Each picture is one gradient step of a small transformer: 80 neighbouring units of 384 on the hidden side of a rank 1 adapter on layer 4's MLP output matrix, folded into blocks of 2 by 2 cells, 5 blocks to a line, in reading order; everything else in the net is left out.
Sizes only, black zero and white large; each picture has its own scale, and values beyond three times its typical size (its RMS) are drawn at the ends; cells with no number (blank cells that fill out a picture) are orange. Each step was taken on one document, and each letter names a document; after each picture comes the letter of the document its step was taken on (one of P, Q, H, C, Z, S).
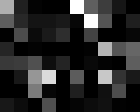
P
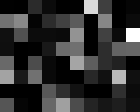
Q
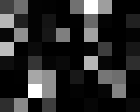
P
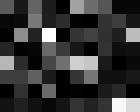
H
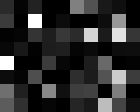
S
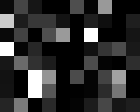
P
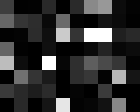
H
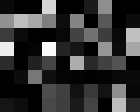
Q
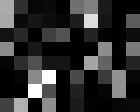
P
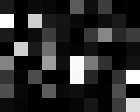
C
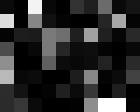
S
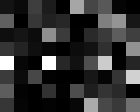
H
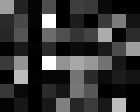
H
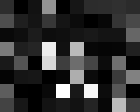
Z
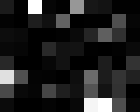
S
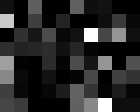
S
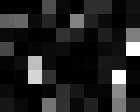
Q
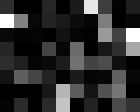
Q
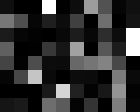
Q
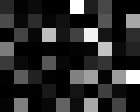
H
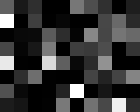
H
